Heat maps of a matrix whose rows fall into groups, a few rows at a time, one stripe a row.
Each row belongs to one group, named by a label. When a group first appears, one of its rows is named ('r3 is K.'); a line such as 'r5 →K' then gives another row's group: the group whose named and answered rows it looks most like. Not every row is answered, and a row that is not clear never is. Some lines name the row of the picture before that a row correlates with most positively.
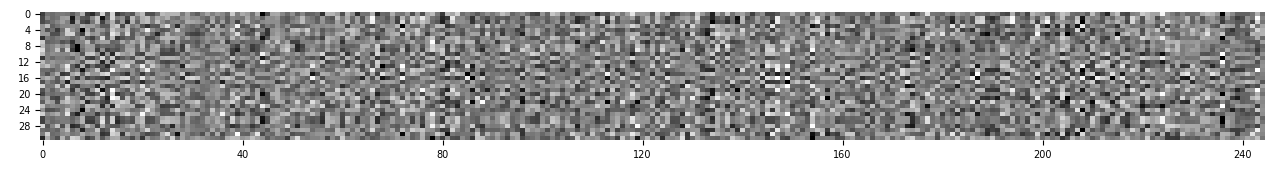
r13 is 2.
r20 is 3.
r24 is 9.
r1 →9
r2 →9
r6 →3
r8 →2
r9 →2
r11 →3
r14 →9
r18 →2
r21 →9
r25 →2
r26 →3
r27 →3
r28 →2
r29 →9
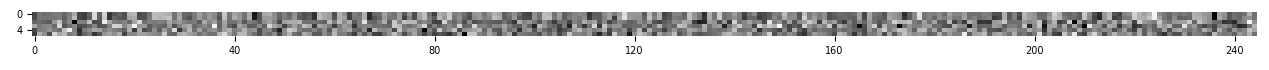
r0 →3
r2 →9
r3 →2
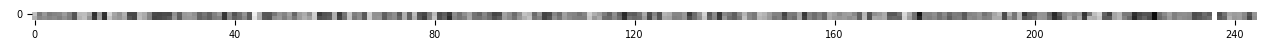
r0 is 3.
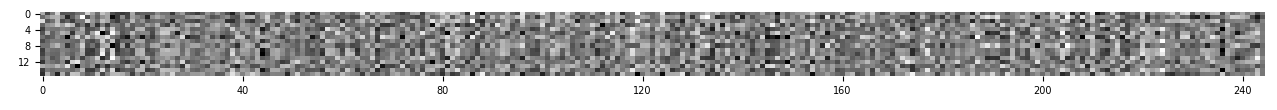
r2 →2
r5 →9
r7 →3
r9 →3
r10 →3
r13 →2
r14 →3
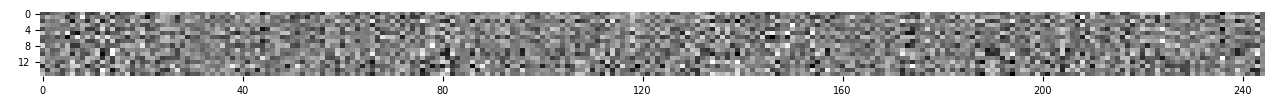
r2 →9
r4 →3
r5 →2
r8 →2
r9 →9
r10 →9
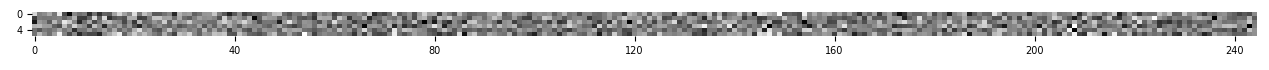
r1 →3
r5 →2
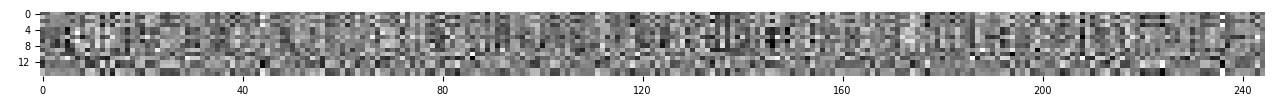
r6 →9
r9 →9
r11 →2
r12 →3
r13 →3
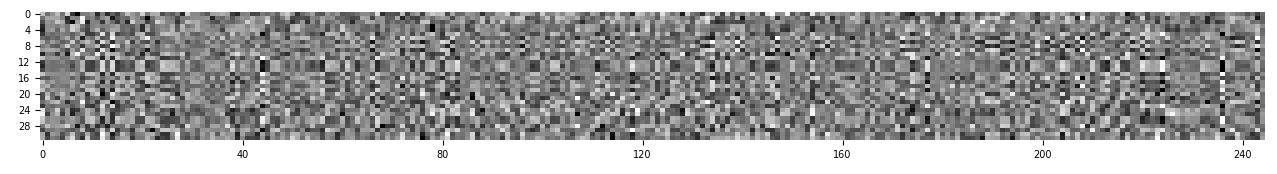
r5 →3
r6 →9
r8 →9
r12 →3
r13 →3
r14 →3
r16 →9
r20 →9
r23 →3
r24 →2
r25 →2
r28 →2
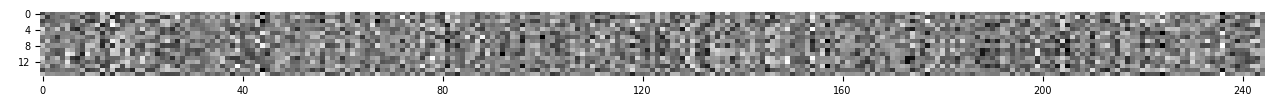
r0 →3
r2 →3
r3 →9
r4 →2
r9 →9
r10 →9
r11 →2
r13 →9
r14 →3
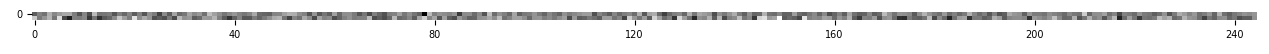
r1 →2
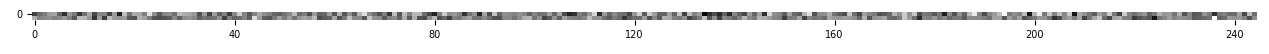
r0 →9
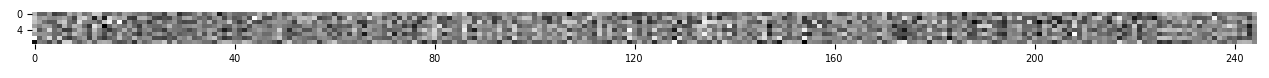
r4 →2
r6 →2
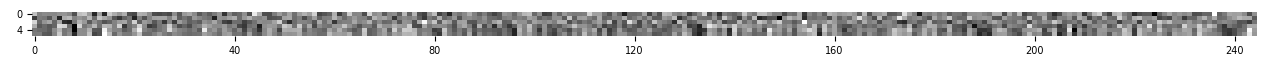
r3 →9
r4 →9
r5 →9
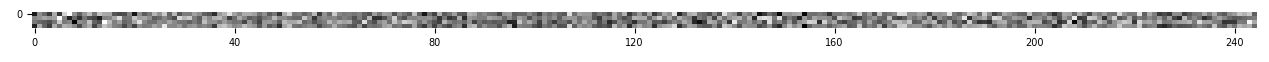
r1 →2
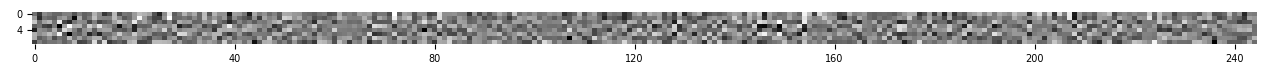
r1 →9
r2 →2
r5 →2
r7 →3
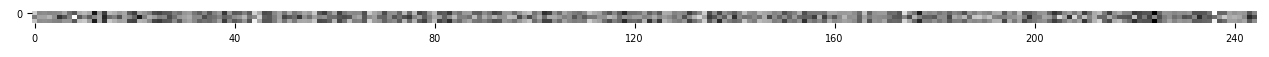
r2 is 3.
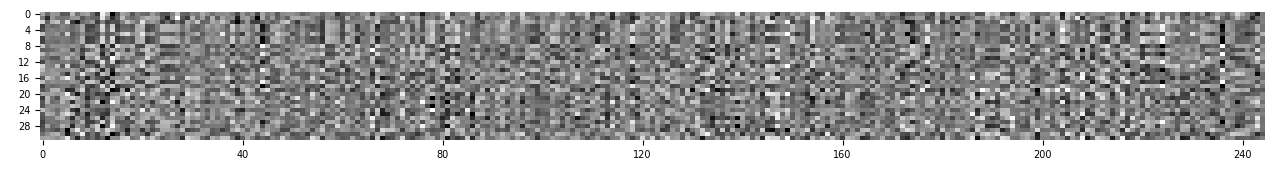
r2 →2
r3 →3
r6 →3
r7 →3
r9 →9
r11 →9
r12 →3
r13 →2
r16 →2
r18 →3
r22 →9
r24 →2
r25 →2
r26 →9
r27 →3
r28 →9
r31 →2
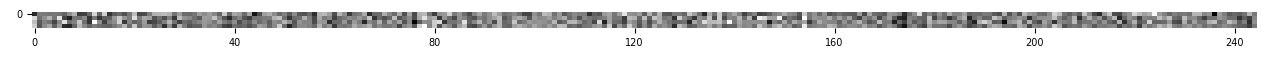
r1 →2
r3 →2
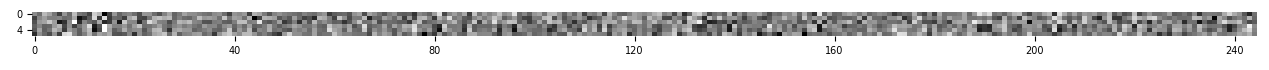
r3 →9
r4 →9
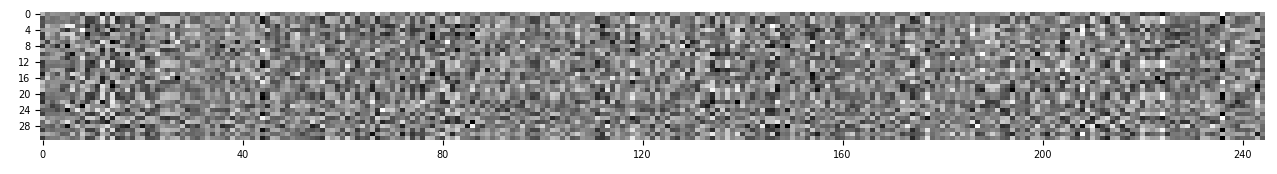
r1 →3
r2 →3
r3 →2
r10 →9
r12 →3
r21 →3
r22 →9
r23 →9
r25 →3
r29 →3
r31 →3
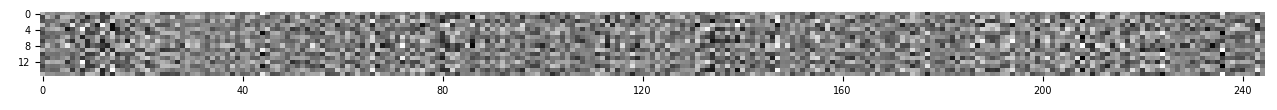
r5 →3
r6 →9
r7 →9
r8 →2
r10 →3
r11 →9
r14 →9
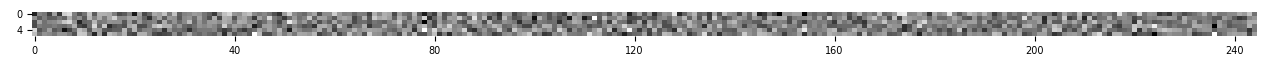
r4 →2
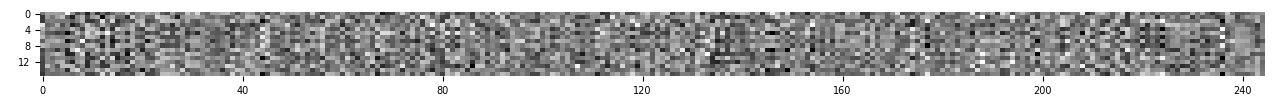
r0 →2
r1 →9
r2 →3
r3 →2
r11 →3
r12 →9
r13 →2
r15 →3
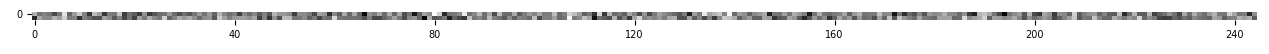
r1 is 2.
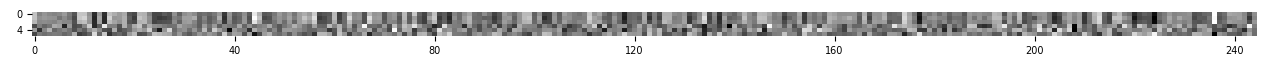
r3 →9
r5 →3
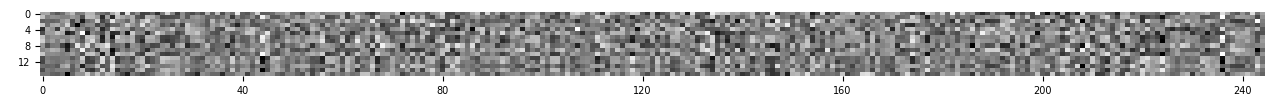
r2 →9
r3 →2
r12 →3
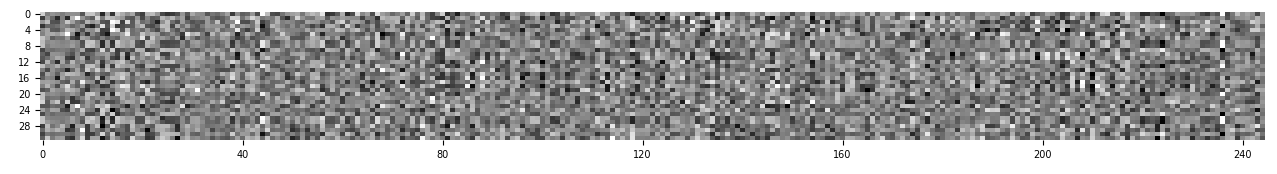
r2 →9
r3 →3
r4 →9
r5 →2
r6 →2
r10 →9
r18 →2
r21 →2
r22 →2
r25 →3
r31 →9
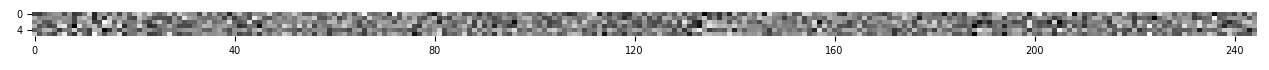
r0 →9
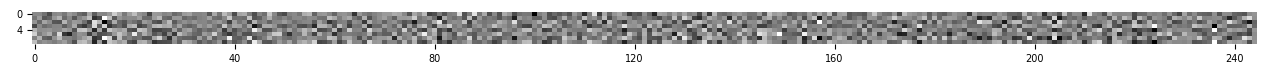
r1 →9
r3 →3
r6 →9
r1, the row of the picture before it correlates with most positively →2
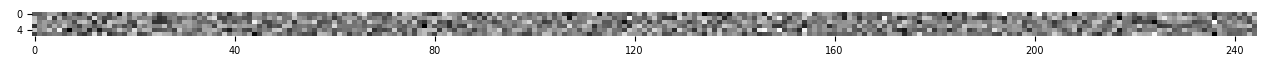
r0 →9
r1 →2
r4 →2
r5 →3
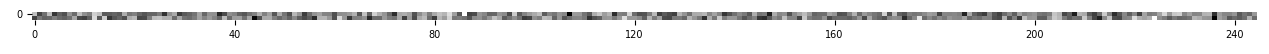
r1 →3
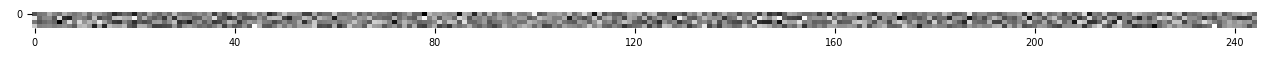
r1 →2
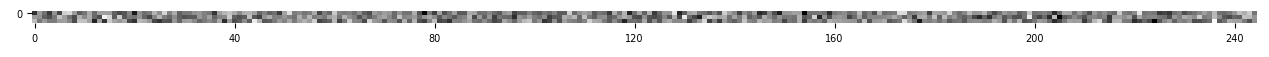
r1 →9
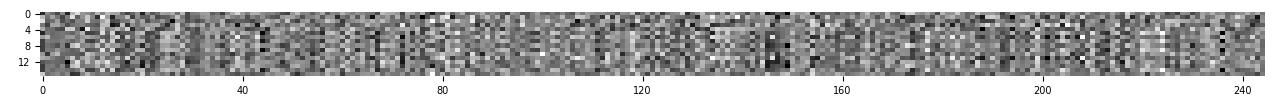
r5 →3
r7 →3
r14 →3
